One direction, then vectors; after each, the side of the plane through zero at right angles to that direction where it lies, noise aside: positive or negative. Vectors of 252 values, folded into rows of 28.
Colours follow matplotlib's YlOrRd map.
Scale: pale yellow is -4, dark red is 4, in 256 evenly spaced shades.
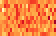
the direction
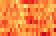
positive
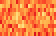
negative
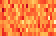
negative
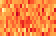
positive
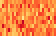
positive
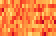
positive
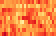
negative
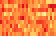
negative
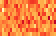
positive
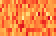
positive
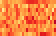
positive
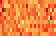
negative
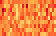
negative
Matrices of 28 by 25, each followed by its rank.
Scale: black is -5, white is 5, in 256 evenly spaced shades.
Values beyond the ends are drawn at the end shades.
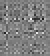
three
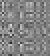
three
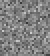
full rank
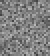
full rank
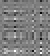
two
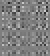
two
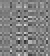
two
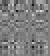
two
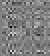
three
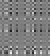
one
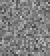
full rank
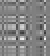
one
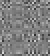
three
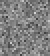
full rank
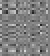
two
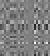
two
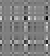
one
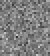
full rank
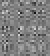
three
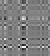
one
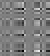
one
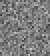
full rank
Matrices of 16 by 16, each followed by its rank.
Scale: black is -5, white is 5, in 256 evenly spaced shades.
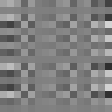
one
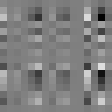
one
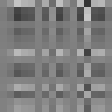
one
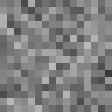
full rank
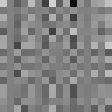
two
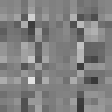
two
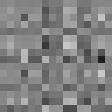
two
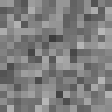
full rank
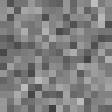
full rank
